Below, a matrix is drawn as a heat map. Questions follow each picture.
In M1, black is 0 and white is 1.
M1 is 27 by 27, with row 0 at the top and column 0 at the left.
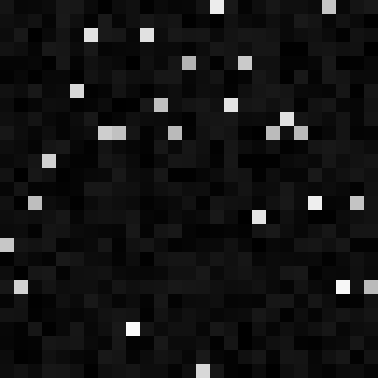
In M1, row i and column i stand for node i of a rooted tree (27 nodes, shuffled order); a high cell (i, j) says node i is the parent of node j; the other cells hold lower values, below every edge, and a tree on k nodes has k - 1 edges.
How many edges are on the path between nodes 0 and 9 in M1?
2
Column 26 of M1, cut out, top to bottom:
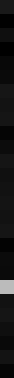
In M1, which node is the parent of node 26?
20
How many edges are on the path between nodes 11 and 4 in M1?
6
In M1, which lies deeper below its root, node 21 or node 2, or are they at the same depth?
node 2
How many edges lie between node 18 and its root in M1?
4
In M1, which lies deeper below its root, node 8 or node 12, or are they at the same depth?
the same depth
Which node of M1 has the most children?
9
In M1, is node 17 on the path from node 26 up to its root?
yes
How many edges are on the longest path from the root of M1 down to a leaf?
11
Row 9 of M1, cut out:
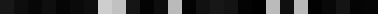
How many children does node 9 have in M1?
5
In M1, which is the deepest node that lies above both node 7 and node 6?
9
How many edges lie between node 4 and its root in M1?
0
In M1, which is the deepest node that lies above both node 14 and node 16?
9
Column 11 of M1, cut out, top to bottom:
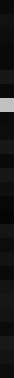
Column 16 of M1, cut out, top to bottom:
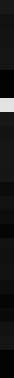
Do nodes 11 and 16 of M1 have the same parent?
yes
